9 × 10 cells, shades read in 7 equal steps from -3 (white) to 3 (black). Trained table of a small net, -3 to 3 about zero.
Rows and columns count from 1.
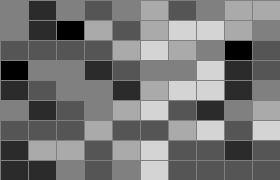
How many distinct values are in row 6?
5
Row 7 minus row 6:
1 -1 0 -1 2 3 -2 -4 1 -1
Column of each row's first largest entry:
2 3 9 1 1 2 1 1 1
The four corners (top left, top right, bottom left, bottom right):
0 -1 2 1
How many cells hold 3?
3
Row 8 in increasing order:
-2 -1 -1 -1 1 1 1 1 2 2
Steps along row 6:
up down down down down up up down down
